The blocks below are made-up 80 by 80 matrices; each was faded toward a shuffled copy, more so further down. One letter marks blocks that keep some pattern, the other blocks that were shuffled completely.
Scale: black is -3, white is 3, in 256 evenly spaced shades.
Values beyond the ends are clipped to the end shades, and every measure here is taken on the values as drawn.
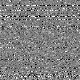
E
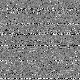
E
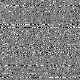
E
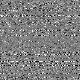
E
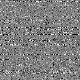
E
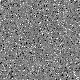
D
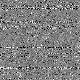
E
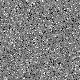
D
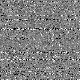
E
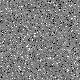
D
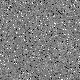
D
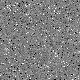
D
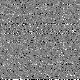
E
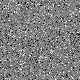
D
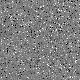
D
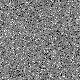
D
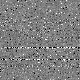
E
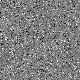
D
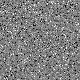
D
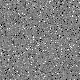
D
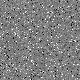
D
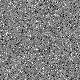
D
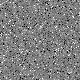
D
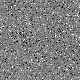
D
